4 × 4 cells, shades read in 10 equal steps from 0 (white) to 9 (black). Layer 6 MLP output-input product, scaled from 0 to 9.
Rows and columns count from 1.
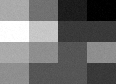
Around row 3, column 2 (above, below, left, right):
2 6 3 6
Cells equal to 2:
1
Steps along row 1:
up up up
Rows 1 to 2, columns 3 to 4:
8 9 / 7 7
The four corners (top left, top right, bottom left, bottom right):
3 9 4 7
